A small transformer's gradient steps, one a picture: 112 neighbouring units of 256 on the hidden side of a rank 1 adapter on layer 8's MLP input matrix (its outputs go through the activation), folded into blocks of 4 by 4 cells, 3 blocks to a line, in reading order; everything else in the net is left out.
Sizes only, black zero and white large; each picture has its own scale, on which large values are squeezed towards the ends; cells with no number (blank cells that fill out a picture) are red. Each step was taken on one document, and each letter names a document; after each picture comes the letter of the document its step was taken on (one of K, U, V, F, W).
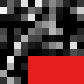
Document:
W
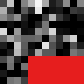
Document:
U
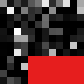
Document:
W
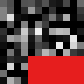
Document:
U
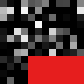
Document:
U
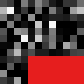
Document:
W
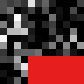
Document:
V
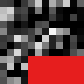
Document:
U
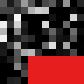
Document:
V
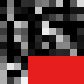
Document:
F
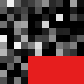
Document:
F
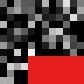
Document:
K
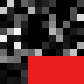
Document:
V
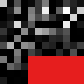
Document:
K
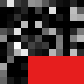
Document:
F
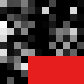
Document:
V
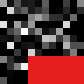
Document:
K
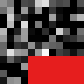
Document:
U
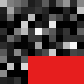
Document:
W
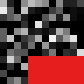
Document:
U
